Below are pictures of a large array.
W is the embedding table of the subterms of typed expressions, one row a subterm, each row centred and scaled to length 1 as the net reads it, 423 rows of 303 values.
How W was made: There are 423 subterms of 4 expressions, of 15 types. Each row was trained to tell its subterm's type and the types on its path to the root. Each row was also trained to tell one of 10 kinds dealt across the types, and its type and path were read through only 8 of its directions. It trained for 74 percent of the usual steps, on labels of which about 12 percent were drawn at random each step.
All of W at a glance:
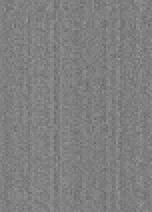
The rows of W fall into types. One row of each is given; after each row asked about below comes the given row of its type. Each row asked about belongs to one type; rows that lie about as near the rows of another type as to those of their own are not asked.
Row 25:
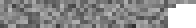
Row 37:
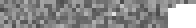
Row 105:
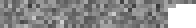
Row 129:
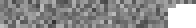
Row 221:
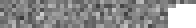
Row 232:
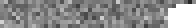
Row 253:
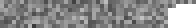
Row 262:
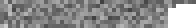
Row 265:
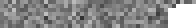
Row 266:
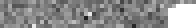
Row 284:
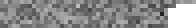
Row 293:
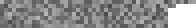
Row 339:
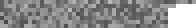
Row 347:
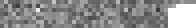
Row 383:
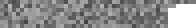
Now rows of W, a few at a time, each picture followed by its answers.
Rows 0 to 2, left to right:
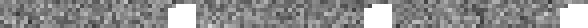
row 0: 221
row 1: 347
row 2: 253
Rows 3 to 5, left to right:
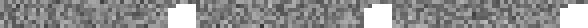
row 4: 293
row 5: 129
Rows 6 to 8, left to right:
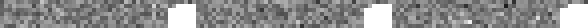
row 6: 293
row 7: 293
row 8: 232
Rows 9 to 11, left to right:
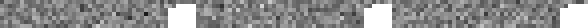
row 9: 105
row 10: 266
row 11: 265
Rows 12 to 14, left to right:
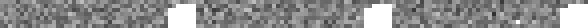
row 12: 25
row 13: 284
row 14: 221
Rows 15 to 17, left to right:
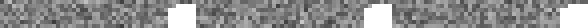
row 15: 293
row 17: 293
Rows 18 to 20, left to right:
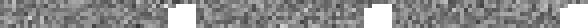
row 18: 265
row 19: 265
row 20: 37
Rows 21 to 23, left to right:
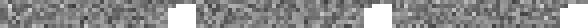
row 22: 284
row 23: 37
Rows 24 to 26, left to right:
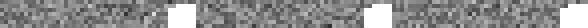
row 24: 105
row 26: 37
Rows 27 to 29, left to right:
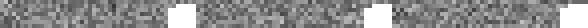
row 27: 253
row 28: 253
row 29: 105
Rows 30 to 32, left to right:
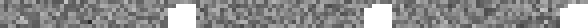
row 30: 25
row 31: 129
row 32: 25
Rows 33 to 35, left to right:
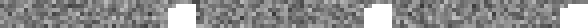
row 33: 253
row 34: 37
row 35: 221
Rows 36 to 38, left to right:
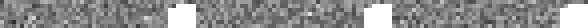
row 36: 129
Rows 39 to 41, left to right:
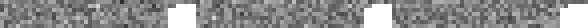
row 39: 253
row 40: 266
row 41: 129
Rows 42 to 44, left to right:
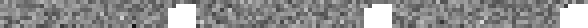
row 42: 262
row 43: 105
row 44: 383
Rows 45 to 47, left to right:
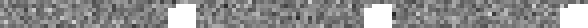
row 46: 221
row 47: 105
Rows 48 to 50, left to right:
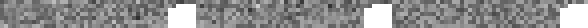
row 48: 129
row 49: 262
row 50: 293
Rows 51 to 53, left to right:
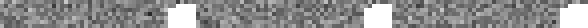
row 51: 262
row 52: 129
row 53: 262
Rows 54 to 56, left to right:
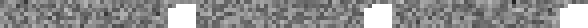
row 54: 266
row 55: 383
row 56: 253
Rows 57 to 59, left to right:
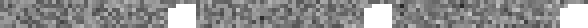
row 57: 37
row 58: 129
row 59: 253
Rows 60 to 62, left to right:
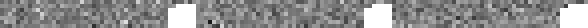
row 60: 221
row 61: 37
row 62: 129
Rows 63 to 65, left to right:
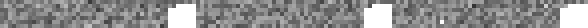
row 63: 265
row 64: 262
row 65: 347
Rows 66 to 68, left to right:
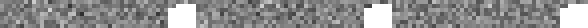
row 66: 383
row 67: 37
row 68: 37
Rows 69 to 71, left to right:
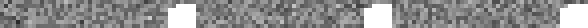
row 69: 262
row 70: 284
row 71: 129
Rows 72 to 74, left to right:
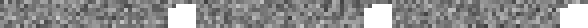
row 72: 265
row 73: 221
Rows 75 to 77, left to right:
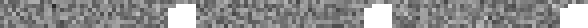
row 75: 347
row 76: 339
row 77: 266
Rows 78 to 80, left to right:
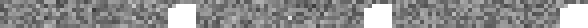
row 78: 37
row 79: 383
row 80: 262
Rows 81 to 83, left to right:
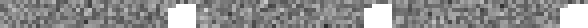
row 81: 37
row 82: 25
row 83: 339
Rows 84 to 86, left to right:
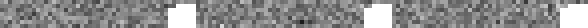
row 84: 284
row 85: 37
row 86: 105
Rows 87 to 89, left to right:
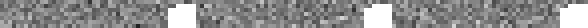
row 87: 37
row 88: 129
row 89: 129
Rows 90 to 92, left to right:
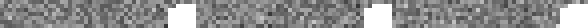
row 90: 293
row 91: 347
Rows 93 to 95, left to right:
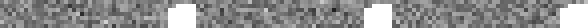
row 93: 253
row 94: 37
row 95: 284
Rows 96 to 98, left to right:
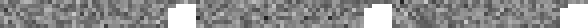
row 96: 284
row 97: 383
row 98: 25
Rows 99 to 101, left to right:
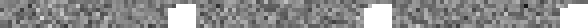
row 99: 221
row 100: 253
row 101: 105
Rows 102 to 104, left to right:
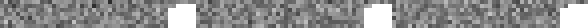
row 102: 347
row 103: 253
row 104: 129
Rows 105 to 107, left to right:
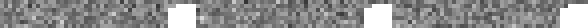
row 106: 221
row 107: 262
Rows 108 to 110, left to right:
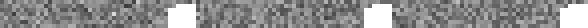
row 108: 293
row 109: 129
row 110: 129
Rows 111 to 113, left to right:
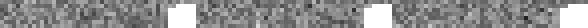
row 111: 339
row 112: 253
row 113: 253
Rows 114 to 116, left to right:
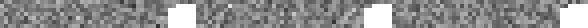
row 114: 105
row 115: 284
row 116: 37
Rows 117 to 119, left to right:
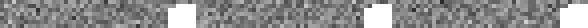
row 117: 265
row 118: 265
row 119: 37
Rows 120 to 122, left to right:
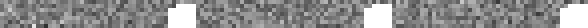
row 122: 266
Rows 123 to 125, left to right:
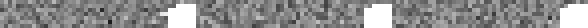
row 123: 232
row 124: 221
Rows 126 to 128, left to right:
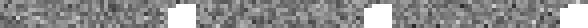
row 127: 25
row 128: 266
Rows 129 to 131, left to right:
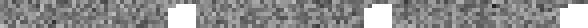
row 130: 265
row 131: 253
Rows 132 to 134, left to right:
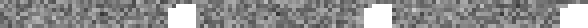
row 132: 383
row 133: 253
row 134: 383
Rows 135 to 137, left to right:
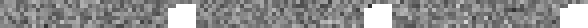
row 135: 266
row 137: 266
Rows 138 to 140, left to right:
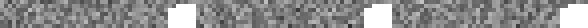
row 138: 221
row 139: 25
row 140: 284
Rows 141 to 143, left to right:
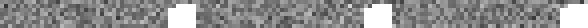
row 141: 339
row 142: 105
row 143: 293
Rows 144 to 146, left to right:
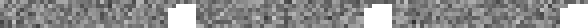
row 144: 221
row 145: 105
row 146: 265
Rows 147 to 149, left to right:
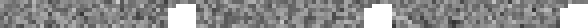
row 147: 383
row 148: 25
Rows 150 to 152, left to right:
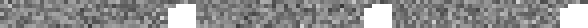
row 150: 383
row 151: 262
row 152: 129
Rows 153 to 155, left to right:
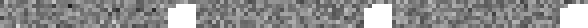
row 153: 266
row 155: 221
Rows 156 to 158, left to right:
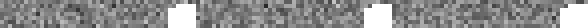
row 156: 339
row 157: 129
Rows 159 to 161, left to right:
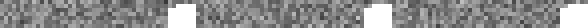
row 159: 383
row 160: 284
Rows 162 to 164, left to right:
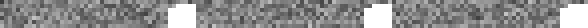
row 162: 339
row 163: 293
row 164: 293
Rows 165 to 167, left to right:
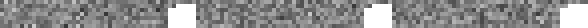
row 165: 265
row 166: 129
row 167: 253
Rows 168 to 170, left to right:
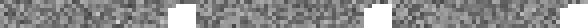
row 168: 105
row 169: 383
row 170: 284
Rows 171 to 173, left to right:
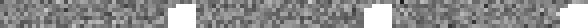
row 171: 265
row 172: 265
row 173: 232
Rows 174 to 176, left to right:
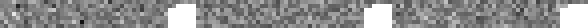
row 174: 232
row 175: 262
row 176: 105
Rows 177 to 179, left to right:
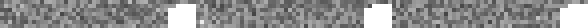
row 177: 129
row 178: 347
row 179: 339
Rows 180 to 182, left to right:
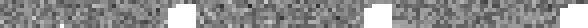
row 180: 253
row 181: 232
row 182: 262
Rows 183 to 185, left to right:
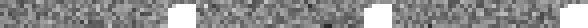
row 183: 253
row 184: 232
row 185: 37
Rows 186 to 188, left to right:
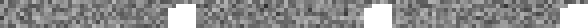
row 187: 253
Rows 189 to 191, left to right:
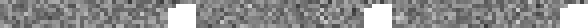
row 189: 266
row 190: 293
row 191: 221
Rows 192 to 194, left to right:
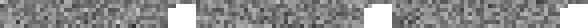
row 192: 25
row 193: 293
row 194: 105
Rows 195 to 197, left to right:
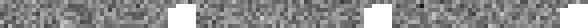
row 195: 339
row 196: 262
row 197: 221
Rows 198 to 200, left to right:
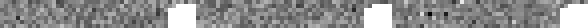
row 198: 293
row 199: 383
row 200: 232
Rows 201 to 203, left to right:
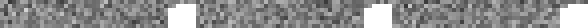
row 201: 284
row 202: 347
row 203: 284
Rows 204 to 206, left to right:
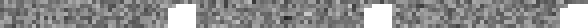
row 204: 339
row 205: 105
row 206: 262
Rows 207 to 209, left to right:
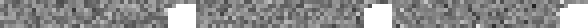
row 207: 25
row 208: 265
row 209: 232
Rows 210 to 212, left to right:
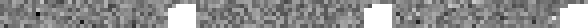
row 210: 232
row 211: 293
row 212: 383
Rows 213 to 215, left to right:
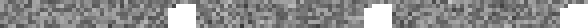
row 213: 347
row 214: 339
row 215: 383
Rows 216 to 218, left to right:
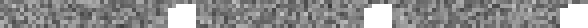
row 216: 339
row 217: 221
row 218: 25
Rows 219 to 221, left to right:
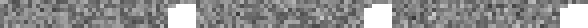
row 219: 347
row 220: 37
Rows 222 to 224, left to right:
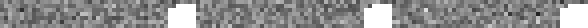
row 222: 37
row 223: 129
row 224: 105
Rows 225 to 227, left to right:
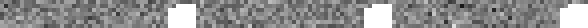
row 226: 265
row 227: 232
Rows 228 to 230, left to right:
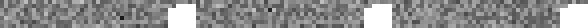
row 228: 265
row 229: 293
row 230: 383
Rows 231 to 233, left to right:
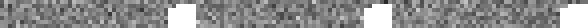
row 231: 129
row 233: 383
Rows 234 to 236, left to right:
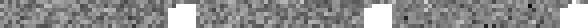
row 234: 383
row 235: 347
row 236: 232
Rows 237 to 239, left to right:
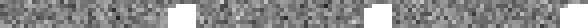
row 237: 253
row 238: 221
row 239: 284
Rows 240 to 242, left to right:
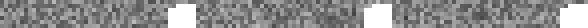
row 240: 266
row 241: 339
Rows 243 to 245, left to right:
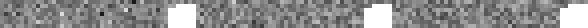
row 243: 253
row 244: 221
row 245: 37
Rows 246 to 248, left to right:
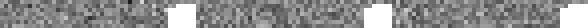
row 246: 347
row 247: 339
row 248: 265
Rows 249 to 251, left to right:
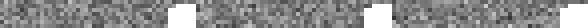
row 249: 262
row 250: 25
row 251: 129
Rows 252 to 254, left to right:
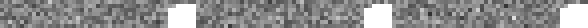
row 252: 262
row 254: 262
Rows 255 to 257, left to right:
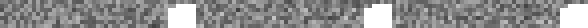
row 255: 253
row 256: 347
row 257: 129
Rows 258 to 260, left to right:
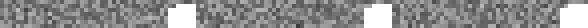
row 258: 129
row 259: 129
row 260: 284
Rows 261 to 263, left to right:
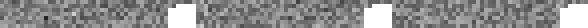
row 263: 262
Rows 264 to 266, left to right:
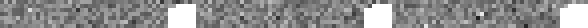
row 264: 347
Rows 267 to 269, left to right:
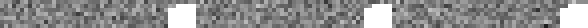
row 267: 221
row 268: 347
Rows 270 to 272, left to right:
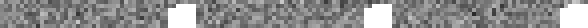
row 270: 37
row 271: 347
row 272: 253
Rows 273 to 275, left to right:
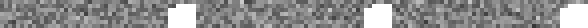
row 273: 37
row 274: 383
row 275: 284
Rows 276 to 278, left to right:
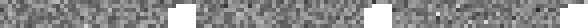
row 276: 25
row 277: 284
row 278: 293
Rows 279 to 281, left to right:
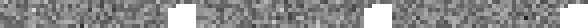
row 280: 262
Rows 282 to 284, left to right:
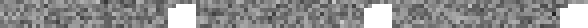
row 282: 265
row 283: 293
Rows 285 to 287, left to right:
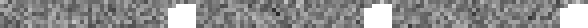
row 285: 253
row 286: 284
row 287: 284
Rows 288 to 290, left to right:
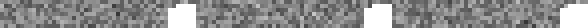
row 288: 262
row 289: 262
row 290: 25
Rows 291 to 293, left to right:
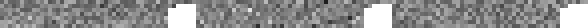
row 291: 383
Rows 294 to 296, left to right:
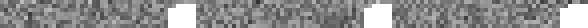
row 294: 284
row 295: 339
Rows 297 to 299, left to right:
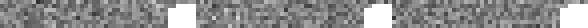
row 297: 25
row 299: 339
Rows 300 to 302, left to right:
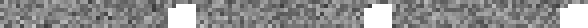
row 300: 383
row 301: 293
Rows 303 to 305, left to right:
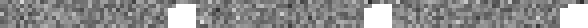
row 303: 284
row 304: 221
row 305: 266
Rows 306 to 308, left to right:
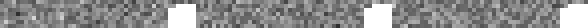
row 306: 105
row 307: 37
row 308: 284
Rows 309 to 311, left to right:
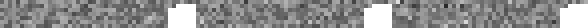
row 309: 383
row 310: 293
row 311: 266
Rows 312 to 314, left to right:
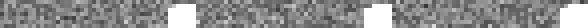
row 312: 129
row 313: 253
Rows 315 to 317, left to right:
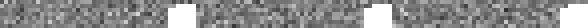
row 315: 347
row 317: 266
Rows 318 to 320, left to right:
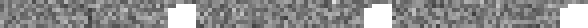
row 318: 253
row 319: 221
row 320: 339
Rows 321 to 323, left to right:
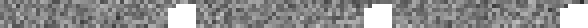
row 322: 221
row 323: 221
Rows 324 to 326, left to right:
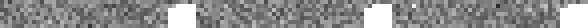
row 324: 339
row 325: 129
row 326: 293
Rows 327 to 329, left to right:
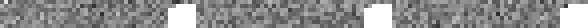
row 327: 347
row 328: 37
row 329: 266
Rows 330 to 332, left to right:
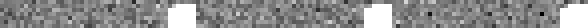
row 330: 253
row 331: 266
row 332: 232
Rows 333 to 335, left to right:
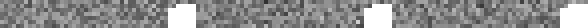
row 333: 383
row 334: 25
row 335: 25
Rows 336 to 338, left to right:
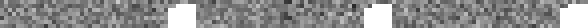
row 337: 105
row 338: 37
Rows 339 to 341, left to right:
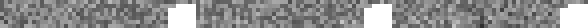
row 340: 129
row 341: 253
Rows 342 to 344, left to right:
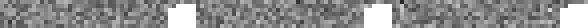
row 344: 265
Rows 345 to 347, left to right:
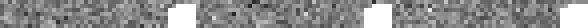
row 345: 25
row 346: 232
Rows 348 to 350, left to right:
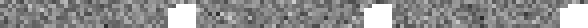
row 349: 105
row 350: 339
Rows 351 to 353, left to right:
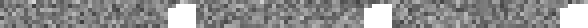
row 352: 347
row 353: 284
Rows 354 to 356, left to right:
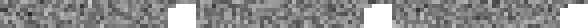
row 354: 284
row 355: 129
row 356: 129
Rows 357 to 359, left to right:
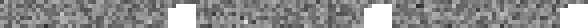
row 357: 262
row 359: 221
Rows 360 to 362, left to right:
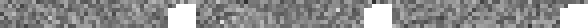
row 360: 25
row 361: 284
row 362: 265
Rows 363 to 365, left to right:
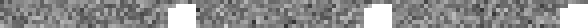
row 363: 339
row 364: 253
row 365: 284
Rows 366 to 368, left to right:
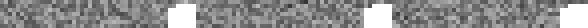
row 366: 284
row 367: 262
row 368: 105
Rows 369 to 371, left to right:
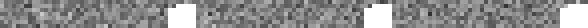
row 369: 221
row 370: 265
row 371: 262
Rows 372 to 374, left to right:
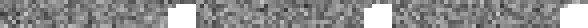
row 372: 105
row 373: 347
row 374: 284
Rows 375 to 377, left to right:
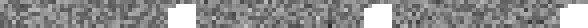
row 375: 347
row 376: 232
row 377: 284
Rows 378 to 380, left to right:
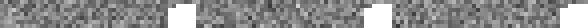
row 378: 265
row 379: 25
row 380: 221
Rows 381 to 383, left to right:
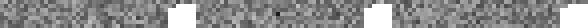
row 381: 265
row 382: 383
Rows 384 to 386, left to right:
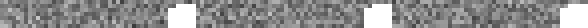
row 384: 266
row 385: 265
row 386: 266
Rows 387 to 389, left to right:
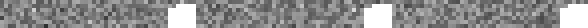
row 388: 284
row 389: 262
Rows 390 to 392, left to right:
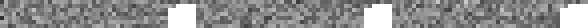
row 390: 383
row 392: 265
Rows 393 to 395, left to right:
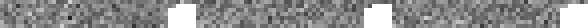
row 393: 232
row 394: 383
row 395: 339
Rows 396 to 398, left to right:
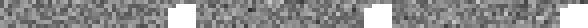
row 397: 265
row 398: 105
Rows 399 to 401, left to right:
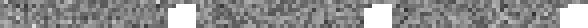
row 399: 266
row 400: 25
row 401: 284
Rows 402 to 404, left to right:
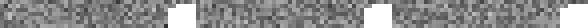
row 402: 293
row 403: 129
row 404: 293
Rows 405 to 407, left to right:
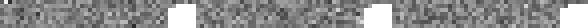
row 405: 347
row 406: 253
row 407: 37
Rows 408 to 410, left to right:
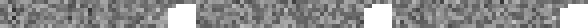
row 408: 284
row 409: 37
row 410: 221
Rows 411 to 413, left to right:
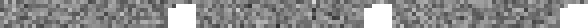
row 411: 265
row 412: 266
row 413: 339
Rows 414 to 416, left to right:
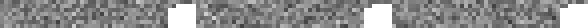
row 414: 265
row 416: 37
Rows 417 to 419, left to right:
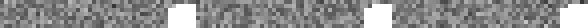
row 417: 262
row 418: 129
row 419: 383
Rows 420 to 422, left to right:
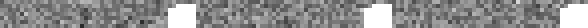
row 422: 37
